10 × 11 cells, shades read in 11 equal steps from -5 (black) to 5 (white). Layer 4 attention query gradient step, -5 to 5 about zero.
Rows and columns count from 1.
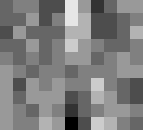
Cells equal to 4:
2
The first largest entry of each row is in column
6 6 6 6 6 1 8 8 1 8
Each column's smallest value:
-2 -2 -1 -2 -2 -5 -2 -3 -2 -1 -2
